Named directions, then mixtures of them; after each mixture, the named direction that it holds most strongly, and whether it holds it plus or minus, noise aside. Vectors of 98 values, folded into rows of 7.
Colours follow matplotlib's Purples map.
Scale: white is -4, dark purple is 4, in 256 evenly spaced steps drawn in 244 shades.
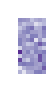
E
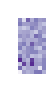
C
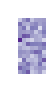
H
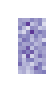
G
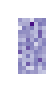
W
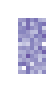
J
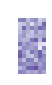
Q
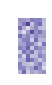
G, plus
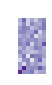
C, minus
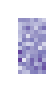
E, plus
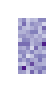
J, minus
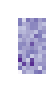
C, plus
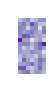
H, plus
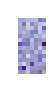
J, minus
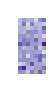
J, minus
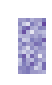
G, minus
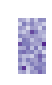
J, minus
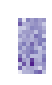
C, plus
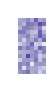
J, plus
